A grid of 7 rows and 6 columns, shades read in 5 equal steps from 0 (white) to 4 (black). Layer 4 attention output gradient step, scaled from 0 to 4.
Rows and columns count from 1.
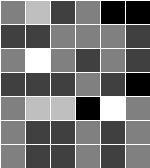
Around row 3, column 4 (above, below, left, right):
2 2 2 2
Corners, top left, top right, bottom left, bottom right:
2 4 2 2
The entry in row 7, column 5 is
3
